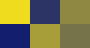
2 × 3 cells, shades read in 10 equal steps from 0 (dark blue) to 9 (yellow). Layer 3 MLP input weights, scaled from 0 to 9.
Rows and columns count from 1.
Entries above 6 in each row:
1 0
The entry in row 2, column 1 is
0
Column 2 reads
1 6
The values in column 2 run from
1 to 6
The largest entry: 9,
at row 1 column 1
